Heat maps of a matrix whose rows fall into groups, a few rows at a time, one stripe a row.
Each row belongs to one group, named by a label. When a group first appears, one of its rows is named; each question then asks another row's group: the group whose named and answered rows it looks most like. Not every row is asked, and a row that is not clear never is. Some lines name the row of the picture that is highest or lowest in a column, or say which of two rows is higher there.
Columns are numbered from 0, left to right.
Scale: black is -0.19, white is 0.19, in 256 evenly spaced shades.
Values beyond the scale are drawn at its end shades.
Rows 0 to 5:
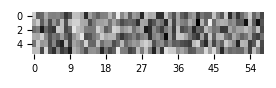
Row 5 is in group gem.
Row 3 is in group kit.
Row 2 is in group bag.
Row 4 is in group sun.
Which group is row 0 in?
gem
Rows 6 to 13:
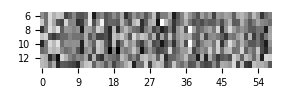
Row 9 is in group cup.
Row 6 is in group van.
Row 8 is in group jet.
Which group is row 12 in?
cup
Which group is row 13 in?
gem
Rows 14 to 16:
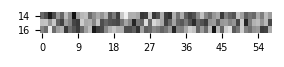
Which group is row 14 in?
bag
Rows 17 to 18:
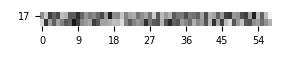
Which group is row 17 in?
cup
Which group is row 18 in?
kit
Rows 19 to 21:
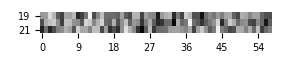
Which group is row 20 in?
jet
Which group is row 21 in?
bag
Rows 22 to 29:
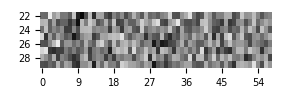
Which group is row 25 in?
kit
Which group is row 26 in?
jet
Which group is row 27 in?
cup
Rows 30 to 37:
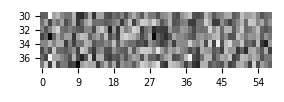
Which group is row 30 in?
van
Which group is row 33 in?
bag
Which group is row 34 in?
kit
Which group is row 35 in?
sun
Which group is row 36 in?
van
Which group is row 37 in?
sun
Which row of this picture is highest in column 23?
32
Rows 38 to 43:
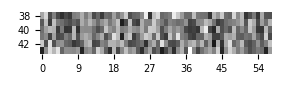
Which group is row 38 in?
gem
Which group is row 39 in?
sun
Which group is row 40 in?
sun
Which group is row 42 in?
kit
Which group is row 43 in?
jet
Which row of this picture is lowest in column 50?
41
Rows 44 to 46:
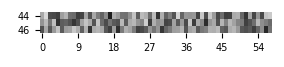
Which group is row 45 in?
gem
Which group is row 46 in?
jet
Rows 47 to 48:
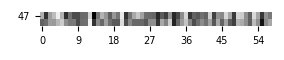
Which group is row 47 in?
van
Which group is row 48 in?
van
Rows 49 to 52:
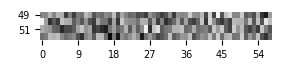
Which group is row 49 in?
kit
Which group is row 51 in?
gem
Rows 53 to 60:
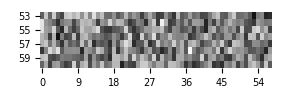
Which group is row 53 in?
jet
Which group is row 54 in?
kit
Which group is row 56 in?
sun
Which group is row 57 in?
gem
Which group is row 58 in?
jet
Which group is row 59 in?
cup
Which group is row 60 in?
sun
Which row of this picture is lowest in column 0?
58
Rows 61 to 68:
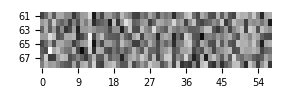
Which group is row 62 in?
gem
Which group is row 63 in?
sun
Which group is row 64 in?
van
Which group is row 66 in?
van
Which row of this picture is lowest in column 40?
64
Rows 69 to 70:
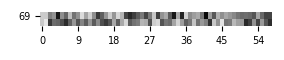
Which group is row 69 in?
kit
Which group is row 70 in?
gem
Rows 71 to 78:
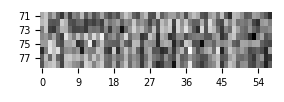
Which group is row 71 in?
gem
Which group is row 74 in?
jet
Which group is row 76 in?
jet
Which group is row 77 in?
jet
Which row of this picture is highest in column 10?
71
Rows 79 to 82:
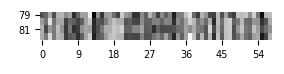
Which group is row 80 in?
kit
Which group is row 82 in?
kit
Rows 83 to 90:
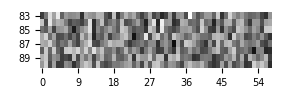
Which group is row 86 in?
gem
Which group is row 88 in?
jet
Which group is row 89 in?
sun
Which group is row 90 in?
gem
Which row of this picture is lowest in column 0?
83
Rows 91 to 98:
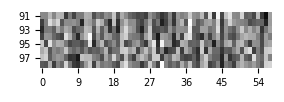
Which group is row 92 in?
jet
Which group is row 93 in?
bag
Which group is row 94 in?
bag
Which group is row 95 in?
van
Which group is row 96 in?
cup
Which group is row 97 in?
sun
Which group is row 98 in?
bag
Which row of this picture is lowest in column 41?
96
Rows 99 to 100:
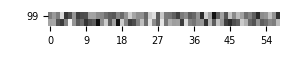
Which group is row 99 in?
gem
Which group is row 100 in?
cup
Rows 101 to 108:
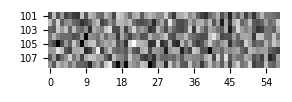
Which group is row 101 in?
sun
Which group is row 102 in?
kit
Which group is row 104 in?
sun
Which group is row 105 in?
bag
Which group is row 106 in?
van
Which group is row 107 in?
kit
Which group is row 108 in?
van
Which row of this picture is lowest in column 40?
106
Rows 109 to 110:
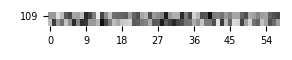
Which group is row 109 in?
van
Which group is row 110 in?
kit
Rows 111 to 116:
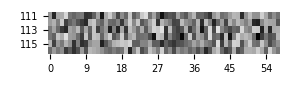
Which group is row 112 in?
gem
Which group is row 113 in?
cup
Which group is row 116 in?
sun
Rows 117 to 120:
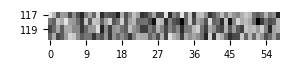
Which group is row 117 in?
gem
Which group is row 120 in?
cup
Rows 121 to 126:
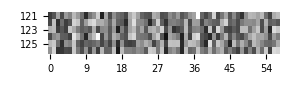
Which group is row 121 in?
bag
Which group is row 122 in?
bag
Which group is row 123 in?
cup
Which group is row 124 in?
bag
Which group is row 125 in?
cup
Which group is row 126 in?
cup
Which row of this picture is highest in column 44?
122
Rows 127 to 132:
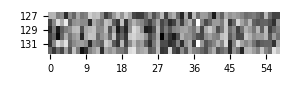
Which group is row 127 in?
kit
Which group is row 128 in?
jet
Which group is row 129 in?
bag
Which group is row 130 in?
bag
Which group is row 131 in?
jet
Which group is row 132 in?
bag
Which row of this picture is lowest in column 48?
132
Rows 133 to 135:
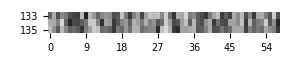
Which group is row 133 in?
sun
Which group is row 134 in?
gem
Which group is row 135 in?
gem
